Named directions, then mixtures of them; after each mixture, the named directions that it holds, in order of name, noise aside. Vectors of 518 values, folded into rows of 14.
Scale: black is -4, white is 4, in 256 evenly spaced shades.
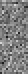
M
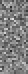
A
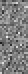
M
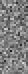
A, M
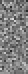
A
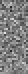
A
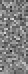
A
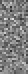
A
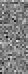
A, M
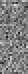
M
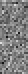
M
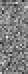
M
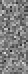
A, M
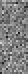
M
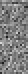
M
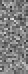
A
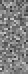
A
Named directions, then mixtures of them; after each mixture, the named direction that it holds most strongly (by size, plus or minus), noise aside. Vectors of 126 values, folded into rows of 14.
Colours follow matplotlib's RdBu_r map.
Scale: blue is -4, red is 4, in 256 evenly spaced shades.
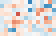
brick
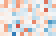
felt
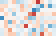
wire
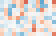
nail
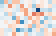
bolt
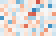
wire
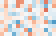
felt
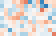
nail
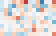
nail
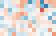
nail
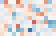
felt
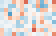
nail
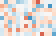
wire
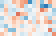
brick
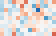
nail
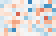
brick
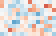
brick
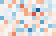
bolt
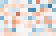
brick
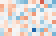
nail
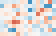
brick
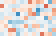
brick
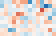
brick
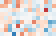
felt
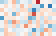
wire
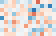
wire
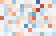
wire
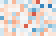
wire
